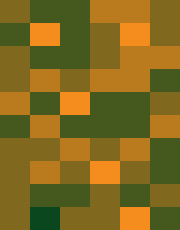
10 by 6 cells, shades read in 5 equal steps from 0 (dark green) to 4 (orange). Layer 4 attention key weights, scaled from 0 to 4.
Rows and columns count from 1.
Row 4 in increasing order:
1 2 2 3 3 3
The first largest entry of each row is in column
4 2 5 2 3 2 3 4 1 5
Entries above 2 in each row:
2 2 2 3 2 2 2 2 0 1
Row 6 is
1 3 1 1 1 3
